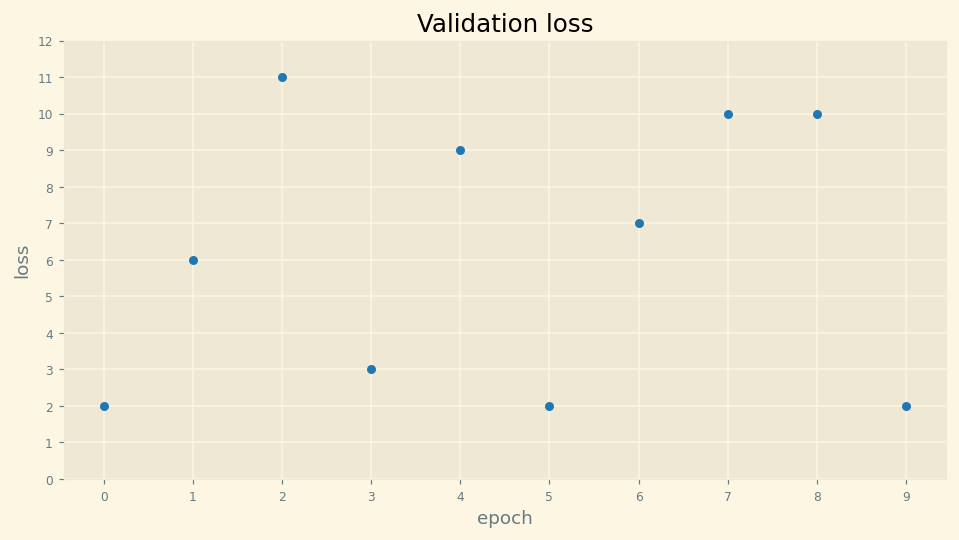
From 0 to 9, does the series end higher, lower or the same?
the same
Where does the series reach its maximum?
2
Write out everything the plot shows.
Title: Validation loss
x-axis: epoch, ticks 0 1 2 3 4 5 6 7 8 9
y-axis: loss, ticks 0 1 2 3 4 5 6 7 8 9 10 11 12
Values:
2 6 11 3 9 2 7 10 10 2
